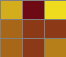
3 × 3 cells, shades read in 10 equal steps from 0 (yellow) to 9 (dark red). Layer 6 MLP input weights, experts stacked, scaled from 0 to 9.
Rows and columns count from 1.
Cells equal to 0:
1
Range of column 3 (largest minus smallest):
7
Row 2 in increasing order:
5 7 7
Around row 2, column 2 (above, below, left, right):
9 7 5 7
